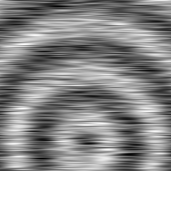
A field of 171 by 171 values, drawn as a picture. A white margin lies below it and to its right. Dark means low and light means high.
On average the colour sits 50% of the way up the scale. Concentric rings centre on the bottom middle. The ninth with the highest average is the bottom middle.
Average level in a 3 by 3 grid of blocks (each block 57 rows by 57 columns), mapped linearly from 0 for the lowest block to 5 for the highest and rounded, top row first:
001 / 010 / 050
